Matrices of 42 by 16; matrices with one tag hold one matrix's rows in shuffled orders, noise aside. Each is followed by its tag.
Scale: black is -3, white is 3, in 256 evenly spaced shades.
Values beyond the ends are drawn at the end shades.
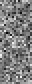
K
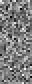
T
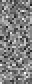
T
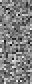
K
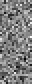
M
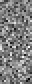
T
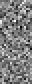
T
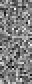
M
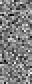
M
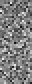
T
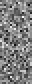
T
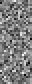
T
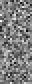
T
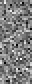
K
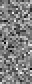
M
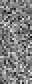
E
